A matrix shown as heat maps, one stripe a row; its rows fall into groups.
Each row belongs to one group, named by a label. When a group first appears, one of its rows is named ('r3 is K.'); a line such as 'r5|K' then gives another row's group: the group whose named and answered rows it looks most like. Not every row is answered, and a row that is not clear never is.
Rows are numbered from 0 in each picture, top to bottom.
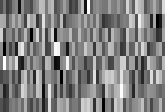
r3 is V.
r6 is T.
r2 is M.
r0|M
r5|T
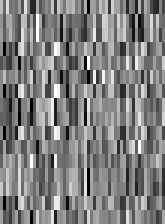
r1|T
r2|T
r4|M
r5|T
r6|V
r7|M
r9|V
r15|M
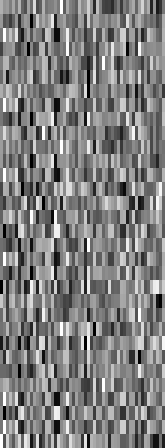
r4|T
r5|T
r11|M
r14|T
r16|V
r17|M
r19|M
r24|M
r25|T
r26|M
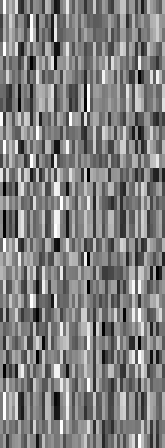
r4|M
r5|T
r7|M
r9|T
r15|V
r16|V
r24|T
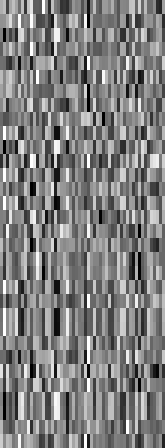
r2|V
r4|M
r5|T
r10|V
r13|M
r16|T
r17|M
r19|T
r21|M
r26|M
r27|T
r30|M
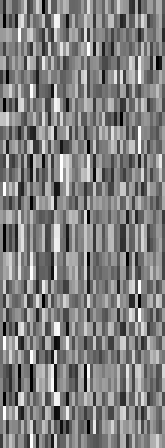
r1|V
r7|V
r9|M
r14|M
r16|V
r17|V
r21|T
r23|V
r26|M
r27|M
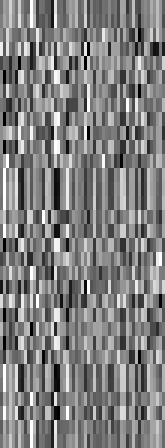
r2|T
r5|V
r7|M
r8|V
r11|T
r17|V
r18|T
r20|M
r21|T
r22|V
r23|M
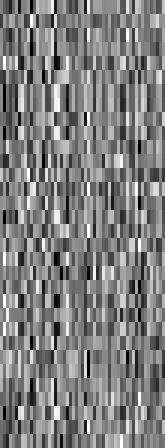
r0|M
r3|M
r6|V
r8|M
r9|V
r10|T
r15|V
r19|T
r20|T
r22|T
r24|M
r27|M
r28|M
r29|V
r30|M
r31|T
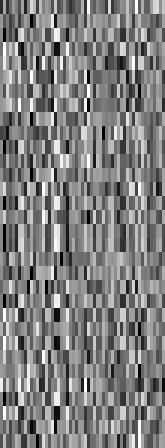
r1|M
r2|V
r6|T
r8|M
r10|V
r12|M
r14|V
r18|T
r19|M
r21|V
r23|T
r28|V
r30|M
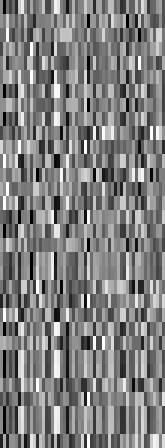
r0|V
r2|T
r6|V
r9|T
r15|M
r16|V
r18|M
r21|M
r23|V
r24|T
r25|V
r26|V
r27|T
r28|M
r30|V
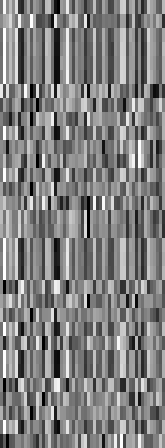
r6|M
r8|M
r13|M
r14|T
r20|V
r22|M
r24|T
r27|V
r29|M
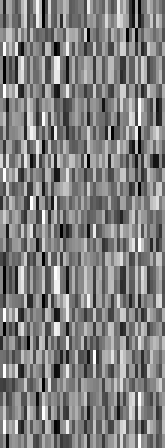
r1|T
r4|V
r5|V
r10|T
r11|M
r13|T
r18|T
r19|V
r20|V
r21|T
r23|V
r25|T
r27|T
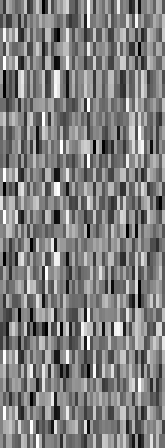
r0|T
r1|M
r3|T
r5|V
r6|V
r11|M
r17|M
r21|T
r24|M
